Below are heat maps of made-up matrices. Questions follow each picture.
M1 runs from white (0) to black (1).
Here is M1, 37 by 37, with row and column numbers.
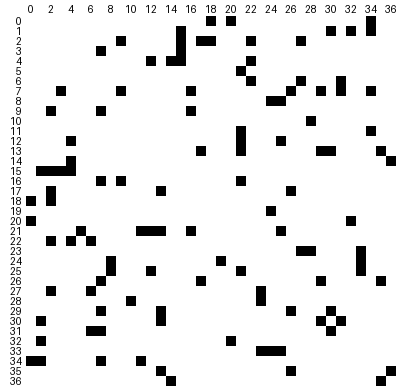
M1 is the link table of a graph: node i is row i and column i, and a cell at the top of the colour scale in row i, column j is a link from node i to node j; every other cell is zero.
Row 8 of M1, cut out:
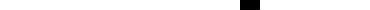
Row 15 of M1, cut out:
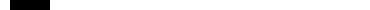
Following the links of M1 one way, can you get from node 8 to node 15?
yes
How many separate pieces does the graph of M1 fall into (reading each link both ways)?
1
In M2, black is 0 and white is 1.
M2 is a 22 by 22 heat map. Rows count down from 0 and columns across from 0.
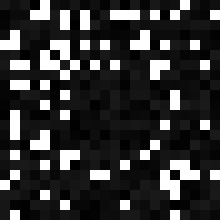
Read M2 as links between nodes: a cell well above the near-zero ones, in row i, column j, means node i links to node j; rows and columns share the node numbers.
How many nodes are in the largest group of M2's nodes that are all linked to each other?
3
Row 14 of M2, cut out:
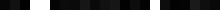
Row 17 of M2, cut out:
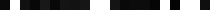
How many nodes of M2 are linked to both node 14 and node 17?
0
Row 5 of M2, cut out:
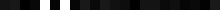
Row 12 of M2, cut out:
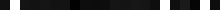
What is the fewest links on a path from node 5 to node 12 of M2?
3
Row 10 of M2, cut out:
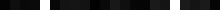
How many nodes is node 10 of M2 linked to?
2
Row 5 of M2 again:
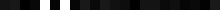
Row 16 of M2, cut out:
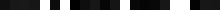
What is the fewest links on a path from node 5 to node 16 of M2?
2
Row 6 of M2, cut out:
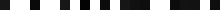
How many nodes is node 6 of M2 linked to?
10
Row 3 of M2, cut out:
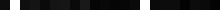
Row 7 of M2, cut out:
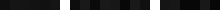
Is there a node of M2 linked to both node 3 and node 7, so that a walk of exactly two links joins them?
no
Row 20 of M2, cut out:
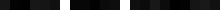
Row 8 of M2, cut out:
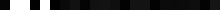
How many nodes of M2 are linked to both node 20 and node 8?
0
